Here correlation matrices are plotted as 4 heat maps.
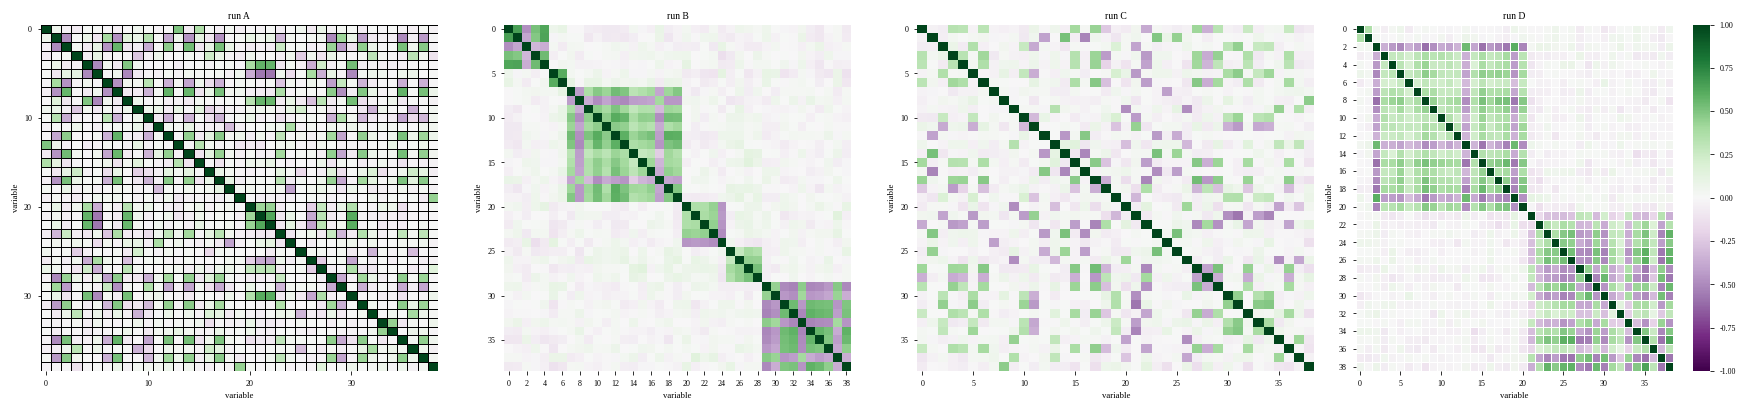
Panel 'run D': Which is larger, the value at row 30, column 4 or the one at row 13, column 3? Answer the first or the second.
the first
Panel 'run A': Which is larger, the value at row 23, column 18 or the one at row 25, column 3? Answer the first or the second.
the first
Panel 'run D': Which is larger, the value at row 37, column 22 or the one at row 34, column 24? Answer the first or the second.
the second
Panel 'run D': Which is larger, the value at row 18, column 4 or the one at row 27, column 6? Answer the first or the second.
the first
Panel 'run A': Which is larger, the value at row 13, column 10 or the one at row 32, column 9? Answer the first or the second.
the first
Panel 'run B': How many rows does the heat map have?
39
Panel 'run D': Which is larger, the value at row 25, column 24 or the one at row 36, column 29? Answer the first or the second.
the first
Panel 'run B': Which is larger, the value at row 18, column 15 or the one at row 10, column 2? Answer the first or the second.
the first
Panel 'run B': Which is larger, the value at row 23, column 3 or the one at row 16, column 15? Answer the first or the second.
the second
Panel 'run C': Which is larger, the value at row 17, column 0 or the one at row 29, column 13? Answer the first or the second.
the first
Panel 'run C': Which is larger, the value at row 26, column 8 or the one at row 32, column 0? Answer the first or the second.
the second
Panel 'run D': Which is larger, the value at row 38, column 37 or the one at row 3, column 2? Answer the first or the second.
the second
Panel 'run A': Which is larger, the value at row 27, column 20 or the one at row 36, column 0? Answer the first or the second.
the first
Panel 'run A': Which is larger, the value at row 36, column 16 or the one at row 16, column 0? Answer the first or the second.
the first
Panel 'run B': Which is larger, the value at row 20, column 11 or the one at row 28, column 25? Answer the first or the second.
the second
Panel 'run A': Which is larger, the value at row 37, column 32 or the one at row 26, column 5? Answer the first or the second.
the second
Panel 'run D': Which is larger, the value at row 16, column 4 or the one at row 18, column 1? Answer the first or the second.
the first
